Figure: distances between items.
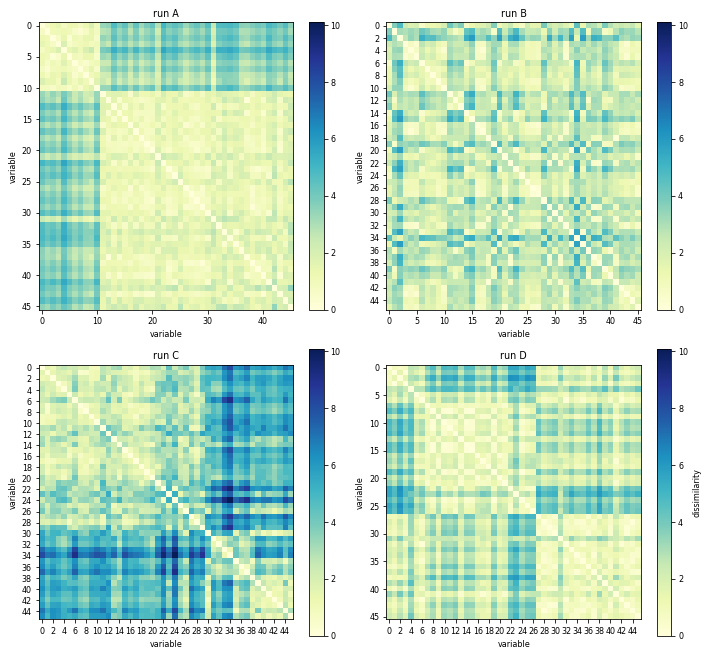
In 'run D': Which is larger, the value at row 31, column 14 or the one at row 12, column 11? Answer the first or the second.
the first
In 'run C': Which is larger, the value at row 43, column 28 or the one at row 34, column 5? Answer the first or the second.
the second
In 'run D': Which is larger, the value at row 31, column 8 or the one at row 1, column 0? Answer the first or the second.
the first
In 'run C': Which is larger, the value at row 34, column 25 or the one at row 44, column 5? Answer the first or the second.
the first
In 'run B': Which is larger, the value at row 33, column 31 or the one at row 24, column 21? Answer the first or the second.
the first
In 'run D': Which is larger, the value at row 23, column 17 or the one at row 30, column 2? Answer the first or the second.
the first
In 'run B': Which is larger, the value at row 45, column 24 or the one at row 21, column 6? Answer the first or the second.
the second
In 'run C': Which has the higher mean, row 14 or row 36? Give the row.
36
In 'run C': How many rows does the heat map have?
46
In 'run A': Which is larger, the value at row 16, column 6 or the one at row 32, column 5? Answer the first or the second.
the second
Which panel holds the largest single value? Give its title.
run C
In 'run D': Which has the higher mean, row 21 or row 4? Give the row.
4
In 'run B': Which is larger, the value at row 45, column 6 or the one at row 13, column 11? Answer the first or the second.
the first
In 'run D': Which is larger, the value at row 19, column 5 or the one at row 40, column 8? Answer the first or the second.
the second
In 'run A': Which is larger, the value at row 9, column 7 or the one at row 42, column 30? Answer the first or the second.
the second
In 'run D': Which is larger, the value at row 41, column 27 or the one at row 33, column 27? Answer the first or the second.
the first
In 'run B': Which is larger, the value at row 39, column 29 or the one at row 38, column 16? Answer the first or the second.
the first
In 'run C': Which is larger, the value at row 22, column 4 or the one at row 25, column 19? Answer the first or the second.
the first
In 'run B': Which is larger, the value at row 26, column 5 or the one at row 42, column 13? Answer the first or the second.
the second
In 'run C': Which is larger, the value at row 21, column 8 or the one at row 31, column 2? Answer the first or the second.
the second
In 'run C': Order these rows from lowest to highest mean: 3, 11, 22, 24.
3, 11, 22, 24
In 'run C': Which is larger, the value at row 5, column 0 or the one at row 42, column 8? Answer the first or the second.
the second
